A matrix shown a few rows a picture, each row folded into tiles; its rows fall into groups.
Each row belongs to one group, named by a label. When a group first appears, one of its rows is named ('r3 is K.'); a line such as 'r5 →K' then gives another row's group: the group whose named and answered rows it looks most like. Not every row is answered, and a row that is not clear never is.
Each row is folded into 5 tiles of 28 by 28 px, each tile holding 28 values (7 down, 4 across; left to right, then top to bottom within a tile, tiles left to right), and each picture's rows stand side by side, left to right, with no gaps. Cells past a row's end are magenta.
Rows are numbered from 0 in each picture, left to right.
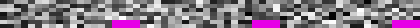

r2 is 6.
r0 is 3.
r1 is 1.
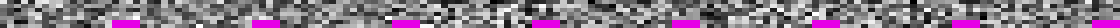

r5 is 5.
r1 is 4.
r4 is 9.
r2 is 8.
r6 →1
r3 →1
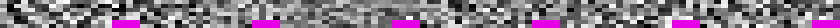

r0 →4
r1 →6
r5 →4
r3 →9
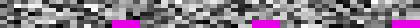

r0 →5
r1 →4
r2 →9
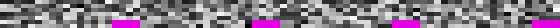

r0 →3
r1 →6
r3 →1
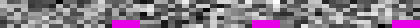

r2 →5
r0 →9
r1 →3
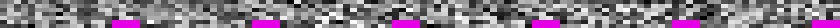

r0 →8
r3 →8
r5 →5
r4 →9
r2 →8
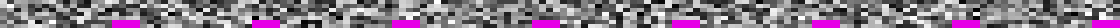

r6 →5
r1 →5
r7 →8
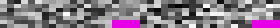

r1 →6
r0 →4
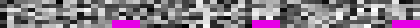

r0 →3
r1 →6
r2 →5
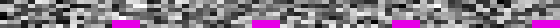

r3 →9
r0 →3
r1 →4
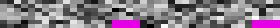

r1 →9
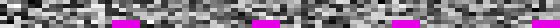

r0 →1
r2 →1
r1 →8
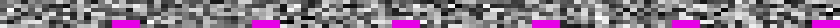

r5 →3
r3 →3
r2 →1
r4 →8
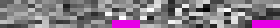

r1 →1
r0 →8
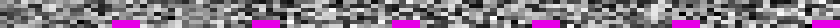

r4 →9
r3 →5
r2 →3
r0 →4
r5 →6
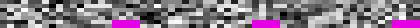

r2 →5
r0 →9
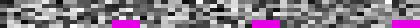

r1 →5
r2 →9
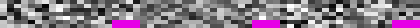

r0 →4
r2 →9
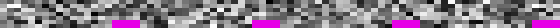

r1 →5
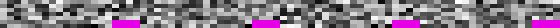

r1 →6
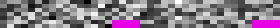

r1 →4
